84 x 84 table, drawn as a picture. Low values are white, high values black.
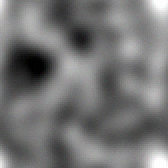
Lone odd cells: none. Ninth with the highest average: middle left. Grain: smooth. Mirror symmetry: none.
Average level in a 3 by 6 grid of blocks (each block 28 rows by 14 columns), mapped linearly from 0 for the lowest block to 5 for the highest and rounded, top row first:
2 2 5 4 1 0
5 5 2 3 3 1
3 3 4 3 3 2
